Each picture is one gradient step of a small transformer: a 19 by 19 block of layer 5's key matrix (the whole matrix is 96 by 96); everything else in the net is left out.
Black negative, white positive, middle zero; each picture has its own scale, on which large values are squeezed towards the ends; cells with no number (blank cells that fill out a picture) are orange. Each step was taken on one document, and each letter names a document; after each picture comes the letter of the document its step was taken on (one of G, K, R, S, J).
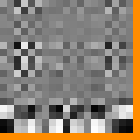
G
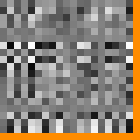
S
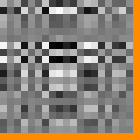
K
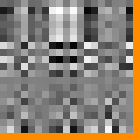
S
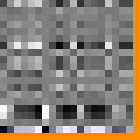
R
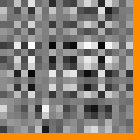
R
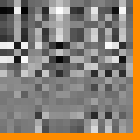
S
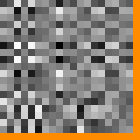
R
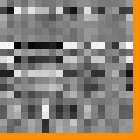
K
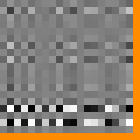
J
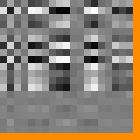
J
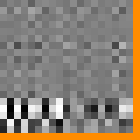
K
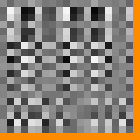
S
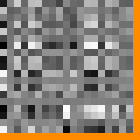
R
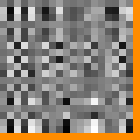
S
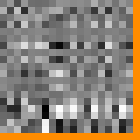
K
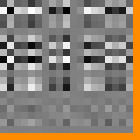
J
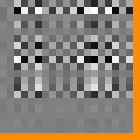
J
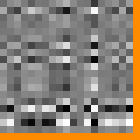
J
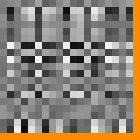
S
